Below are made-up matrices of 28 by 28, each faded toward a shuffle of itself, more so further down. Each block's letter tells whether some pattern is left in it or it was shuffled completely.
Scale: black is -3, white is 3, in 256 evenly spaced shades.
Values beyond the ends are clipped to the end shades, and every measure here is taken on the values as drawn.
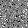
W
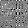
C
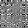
C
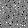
W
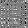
C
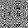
C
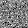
W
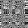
C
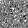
W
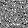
W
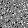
W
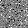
W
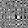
C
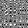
C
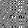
C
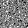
W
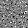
W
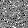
W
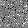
W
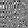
C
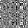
C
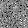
W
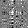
C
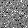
W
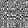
C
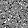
W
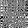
C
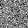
W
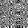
C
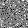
W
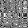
C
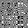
C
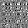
C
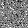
W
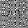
C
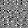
C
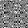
C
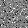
W
